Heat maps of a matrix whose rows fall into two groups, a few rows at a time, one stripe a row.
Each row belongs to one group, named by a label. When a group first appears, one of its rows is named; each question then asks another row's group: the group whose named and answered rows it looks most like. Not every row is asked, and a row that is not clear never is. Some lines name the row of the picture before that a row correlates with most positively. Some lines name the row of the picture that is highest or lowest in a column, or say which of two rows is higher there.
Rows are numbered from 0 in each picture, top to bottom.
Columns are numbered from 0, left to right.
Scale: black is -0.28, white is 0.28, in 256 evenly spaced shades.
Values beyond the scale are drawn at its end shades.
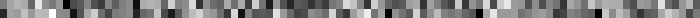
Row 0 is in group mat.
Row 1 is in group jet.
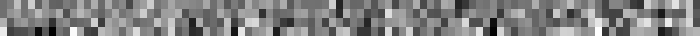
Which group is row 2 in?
mat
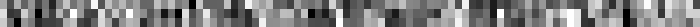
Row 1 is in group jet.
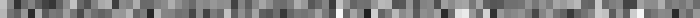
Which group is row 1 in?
mat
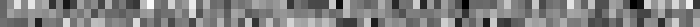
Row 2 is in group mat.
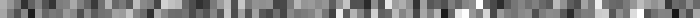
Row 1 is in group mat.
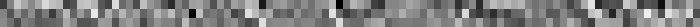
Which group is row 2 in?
jet
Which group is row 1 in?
mat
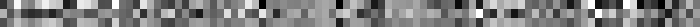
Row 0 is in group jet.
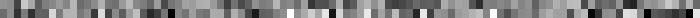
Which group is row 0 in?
jet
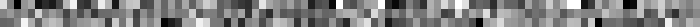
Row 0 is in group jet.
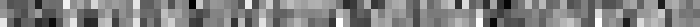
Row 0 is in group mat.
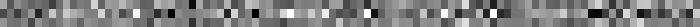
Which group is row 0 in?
mat
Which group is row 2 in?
mat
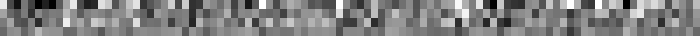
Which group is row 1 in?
mat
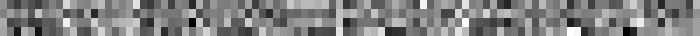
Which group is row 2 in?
mat
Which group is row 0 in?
mat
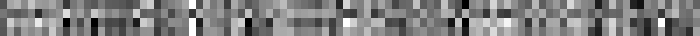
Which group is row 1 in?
mat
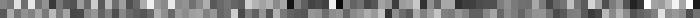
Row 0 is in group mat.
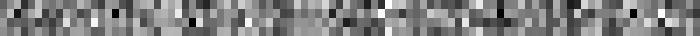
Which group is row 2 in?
mat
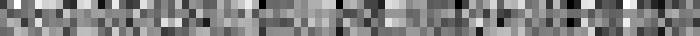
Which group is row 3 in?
jet
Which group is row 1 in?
mat
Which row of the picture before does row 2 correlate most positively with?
0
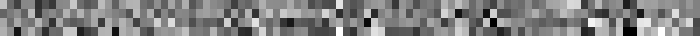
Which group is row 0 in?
jet
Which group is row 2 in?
mat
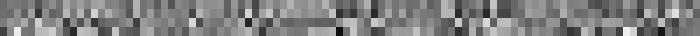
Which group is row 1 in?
mat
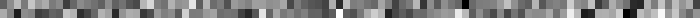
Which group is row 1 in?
jet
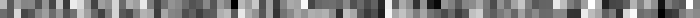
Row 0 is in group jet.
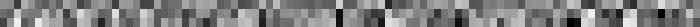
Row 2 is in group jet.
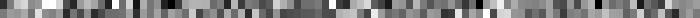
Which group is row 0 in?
jet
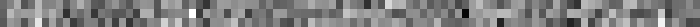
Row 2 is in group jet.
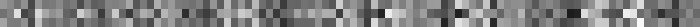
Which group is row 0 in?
mat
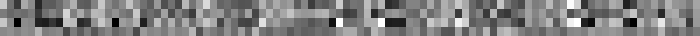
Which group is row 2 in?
jet
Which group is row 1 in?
mat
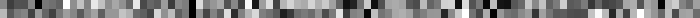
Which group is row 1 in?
mat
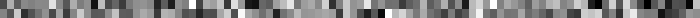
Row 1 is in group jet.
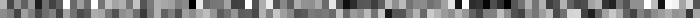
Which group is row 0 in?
mat
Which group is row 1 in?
jet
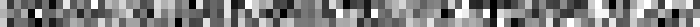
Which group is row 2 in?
jet
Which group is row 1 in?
mat
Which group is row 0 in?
mat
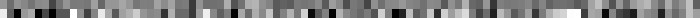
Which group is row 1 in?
jet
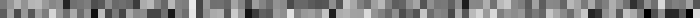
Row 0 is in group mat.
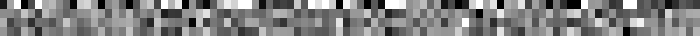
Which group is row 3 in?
jet
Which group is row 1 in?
jet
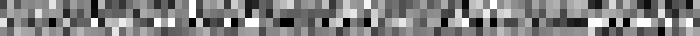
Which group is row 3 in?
jet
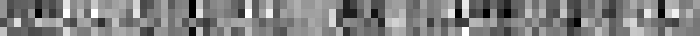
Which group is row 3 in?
mat
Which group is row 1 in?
mat
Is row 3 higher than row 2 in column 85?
Yes
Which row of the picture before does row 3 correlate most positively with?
2
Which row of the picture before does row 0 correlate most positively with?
2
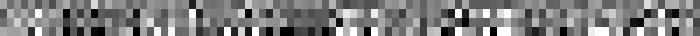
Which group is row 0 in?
mat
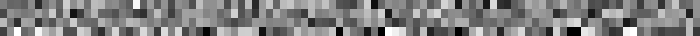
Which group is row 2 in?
jet
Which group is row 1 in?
jet
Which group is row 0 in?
mat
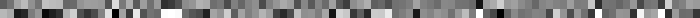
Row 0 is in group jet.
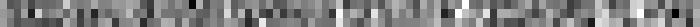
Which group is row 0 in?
mat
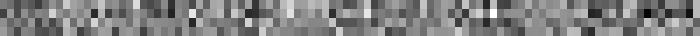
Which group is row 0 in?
mat
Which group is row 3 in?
jet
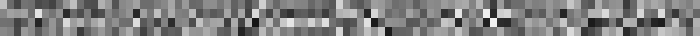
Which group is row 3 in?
jet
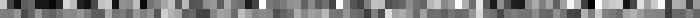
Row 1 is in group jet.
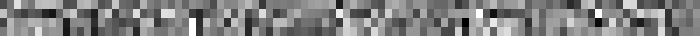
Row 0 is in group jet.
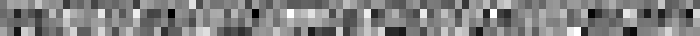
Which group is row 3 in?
jet
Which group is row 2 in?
mat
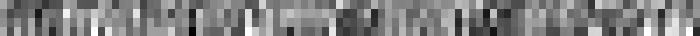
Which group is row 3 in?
mat
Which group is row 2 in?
mat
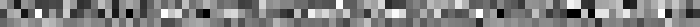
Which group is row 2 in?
jet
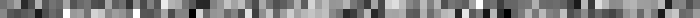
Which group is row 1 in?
mat
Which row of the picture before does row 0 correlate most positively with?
1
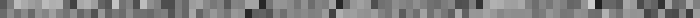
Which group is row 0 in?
jet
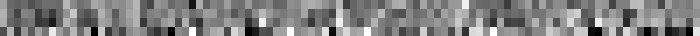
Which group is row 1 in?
jet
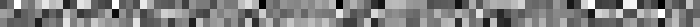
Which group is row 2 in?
mat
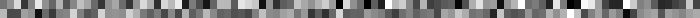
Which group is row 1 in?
jet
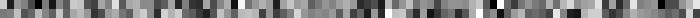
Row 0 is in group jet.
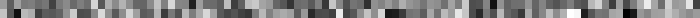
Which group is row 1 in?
jet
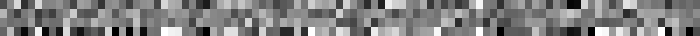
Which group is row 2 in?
mat
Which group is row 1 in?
jet
